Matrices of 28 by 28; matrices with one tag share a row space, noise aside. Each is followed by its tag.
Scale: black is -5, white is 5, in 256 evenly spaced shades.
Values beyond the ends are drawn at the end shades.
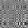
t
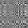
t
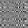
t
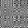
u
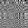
t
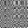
u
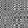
u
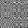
u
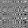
t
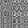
u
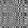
t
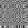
t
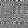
u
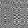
u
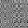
u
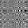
t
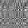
t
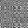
u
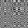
u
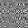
t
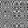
u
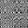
u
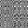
u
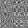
u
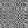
t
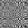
t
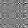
t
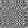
t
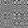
u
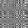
t
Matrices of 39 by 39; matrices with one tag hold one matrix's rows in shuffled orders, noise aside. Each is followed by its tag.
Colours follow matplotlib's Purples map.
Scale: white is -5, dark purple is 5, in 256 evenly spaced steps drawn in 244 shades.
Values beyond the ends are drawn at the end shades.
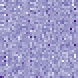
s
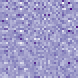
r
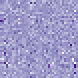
s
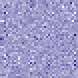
s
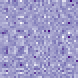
r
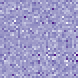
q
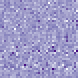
q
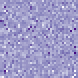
s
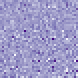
q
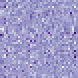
s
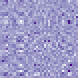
r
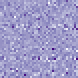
q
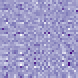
r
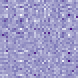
r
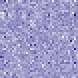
s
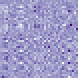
r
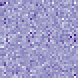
s
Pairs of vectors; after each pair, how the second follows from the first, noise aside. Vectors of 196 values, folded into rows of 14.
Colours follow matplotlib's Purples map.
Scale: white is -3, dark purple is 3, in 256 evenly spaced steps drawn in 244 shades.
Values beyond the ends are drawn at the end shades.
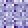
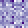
reversed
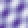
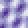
copied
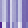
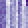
reversed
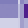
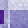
reversed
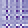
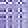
reversed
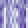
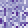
sign-scrambled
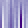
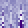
sign-scrambled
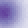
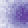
reversed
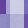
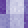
copied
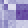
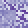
sign-scrambled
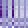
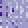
partly zeroed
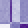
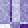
copied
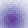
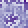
sign-scrambled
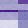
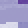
partly zeroed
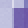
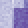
copied
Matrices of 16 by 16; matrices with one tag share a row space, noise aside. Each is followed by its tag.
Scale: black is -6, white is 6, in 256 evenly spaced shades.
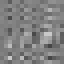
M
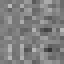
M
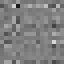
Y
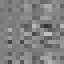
M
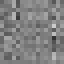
Y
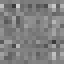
Y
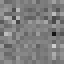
Y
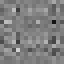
Y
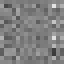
Y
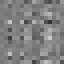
M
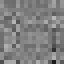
Y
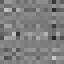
Y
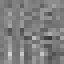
M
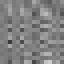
M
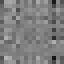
Y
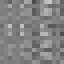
M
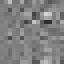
M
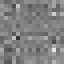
Y
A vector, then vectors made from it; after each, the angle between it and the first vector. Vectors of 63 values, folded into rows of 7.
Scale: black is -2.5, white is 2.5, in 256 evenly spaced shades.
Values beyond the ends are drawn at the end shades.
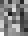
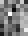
nearly opposite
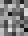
partly aligned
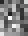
nearly parallel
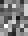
orthogonal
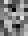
partly opposed
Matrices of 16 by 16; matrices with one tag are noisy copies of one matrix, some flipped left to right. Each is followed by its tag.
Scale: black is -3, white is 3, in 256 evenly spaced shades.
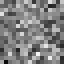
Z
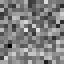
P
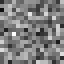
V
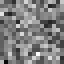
Z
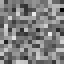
V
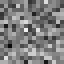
P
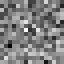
P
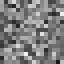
Z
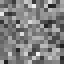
Z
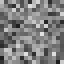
Z
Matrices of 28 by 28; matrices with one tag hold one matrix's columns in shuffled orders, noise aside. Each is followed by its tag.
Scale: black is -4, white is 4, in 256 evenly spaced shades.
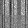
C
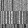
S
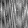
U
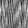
U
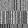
S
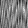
U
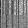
C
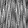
U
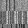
S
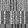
S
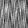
U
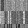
S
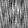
U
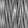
U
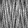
U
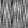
U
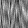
U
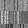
S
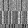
S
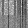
C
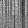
C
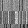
S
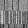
S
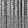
C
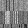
S
